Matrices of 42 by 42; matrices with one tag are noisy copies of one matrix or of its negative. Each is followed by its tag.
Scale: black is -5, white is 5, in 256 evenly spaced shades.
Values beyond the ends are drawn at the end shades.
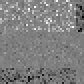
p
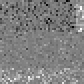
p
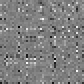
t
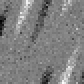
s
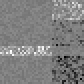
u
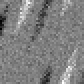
s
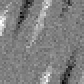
s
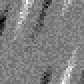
s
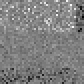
p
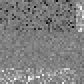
p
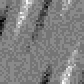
s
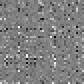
t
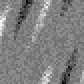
s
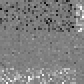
p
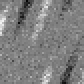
s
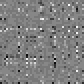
t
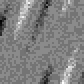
s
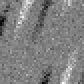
s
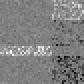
u
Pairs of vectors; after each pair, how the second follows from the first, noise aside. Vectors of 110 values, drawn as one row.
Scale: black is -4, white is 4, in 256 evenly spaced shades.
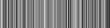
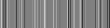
partly zeroed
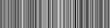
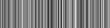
sign-scrambled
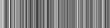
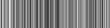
sign-scrambled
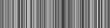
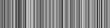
sign-scrambled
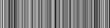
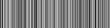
shuffled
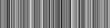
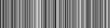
shuffled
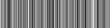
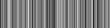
sign-scrambled
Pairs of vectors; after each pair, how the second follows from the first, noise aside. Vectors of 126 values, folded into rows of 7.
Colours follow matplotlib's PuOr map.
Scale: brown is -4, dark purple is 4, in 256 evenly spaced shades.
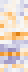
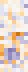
sign-scrambled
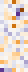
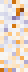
sign-scrambled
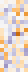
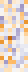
reversed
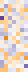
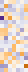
sign-scrambled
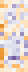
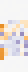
partly zeroed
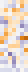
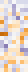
reversed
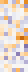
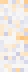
shrunk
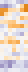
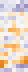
reversed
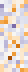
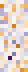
sign-scrambled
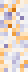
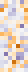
reversed
